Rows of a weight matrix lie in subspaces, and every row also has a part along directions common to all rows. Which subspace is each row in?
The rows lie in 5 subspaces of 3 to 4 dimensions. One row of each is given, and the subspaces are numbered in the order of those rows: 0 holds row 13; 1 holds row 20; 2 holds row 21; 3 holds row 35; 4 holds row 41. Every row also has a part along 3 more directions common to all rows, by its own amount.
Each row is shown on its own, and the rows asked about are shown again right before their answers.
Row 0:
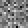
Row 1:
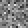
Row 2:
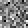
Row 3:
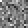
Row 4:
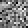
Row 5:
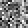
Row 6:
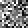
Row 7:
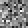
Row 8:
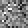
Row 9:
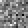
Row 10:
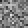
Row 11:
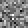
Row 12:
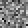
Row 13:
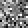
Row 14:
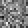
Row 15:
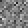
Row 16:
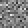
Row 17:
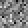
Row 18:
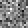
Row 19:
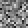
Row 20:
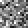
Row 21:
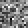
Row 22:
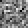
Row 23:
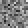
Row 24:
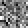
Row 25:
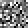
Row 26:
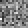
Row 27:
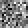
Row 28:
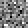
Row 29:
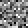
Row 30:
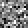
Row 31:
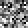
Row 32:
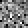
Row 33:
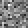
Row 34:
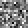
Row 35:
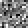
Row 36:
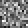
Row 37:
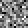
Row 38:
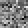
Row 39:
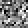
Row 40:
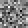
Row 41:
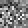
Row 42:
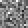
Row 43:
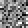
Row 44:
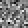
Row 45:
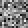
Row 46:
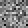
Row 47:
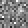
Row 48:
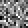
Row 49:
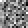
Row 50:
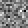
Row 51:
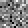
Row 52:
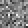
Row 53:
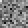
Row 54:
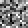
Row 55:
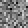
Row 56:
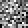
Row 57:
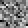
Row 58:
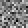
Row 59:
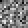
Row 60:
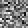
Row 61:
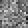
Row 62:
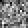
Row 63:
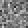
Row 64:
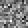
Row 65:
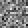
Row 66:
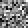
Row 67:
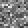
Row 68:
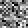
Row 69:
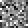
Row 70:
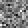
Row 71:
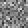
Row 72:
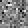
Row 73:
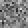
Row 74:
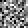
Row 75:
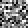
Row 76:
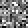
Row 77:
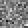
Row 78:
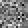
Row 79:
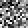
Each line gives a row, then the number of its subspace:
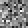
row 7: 0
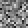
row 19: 3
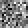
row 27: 0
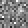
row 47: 2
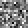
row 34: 3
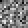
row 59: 2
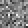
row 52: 2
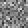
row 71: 4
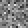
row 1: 0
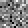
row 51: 2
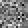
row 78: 4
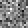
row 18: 0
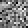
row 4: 2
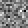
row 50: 3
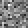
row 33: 3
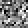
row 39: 3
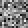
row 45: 3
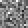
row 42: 0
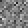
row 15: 2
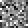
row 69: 1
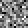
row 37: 3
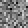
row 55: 0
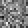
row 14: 1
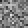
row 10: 2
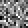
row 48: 1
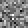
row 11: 0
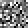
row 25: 4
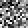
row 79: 4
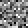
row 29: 1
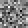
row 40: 4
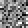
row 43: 4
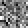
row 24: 1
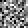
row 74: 4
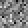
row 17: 2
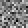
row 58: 1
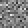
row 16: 2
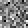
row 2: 1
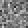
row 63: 3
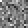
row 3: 0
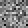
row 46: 1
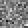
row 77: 0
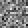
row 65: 1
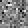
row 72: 3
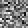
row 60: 4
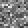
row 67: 2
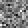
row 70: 3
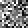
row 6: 0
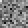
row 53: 2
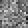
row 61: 4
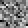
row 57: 1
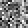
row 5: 1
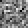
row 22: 3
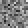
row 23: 0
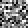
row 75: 3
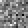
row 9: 4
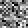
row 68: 1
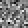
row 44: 0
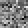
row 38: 2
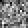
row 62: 4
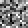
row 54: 2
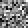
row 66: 3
